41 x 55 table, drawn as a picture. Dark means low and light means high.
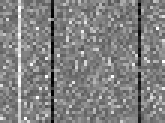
The distribution is heavy-tailed on both sides. Columns 7, 18 and 47 stand out from the rest. Overall the values sit about 50% of the way up the scale. There is no overall slope.
